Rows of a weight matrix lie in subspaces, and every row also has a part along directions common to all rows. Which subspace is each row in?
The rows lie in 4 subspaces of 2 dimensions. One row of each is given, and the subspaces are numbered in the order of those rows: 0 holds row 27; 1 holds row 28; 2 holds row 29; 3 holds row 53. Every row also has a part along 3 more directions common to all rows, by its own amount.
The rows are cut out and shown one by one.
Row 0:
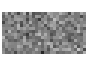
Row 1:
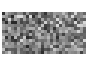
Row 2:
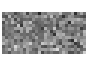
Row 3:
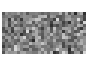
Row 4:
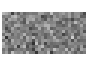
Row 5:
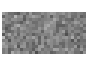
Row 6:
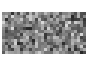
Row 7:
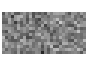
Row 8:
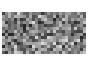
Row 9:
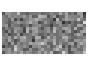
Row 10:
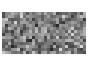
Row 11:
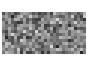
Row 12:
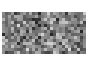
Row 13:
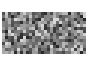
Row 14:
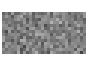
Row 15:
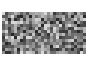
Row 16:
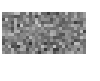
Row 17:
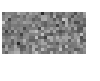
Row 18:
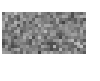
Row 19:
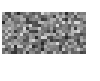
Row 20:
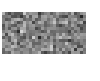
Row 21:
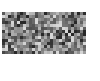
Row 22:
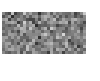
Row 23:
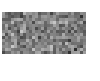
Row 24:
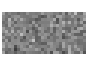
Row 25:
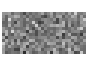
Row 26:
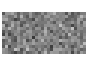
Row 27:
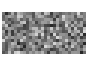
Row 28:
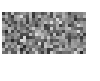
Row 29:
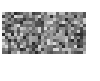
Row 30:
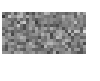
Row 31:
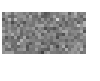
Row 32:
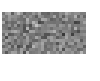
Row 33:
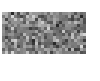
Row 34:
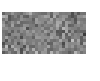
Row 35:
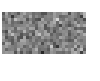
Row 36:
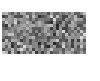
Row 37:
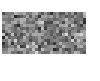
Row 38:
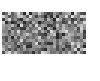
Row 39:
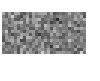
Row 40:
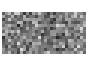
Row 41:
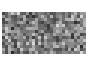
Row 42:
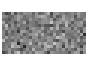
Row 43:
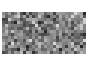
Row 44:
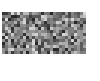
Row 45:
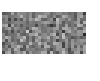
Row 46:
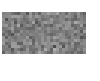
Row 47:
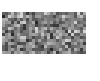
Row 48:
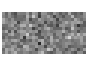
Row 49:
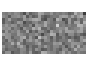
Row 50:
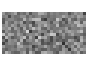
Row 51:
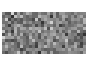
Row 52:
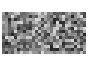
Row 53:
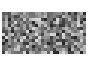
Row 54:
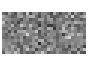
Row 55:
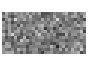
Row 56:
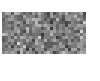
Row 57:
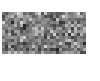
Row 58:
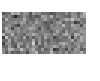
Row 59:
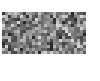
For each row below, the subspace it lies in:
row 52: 1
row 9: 3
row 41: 2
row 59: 0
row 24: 3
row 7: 1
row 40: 2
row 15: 1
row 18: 0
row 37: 2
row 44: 2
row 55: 1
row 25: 3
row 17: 3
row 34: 0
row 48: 1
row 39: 1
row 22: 2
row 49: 3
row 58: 2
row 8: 3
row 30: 0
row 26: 0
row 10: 0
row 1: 1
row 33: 2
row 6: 2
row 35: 1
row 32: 3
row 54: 1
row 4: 2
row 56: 3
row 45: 3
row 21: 0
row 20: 0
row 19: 3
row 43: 0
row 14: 1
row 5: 2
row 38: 1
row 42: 0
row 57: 0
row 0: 1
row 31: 1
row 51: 2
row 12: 3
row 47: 0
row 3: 3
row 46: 2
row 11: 1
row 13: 1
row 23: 0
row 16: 2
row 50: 3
